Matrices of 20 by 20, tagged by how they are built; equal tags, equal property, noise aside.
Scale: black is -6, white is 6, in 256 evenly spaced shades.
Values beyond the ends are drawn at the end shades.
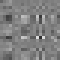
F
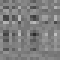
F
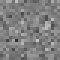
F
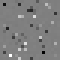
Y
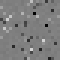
Y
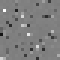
Y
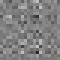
F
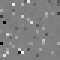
Y
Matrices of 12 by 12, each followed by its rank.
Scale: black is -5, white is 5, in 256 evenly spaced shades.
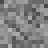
full rank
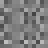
two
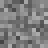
full rank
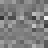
two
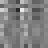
two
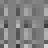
one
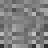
two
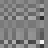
one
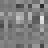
two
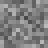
full rank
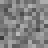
full rank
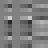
one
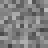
full rank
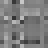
two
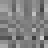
two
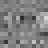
two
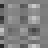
one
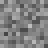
full rank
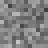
full rank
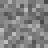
full rank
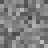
full rank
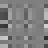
one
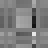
one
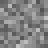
full rank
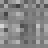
two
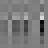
one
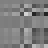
one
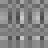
one
